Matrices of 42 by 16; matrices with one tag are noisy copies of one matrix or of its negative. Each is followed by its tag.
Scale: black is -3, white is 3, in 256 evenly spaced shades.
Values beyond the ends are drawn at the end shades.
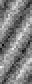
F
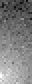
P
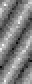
F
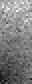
P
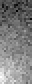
P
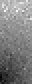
P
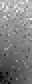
P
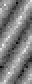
F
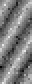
F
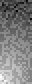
P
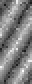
F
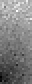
P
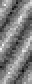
F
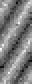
F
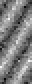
F
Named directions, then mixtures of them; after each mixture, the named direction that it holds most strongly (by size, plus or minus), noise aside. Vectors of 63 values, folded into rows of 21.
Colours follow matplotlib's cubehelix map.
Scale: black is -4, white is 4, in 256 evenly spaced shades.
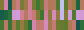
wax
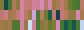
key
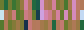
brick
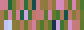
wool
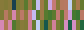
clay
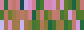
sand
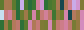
sand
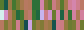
brick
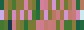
brick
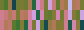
clay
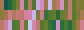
key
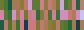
wax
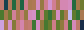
clay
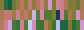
key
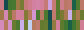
key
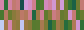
sand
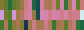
brick
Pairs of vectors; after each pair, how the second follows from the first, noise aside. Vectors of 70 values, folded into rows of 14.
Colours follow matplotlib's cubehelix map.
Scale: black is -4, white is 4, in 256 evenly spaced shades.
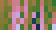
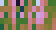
reversed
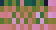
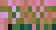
reversed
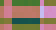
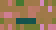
partly zeroed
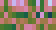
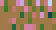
partly zeroed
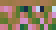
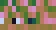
reversed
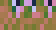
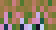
reversed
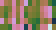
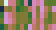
reversed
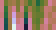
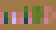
partly zeroed
